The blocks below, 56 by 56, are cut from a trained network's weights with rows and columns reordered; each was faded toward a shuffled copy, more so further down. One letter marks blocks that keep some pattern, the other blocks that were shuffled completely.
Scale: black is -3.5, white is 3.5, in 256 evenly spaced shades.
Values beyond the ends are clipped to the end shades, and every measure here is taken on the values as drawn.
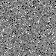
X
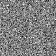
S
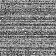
S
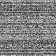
S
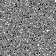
X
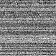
S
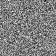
X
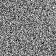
X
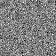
X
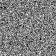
X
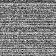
S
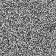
X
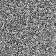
X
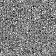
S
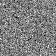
X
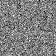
X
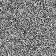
X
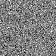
X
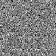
S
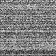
S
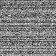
S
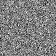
X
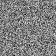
X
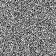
X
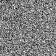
X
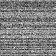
S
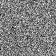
X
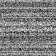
S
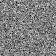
X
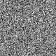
S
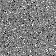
X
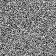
X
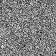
X
